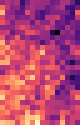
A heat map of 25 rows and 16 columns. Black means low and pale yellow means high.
No single row or column stands out from its neighbours. The top right is the ninth with the lowest average. There is an overall slope up to the bottom left.
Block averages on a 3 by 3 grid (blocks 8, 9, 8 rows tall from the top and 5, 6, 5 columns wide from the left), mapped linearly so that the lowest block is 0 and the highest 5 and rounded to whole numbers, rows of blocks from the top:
210
431
542
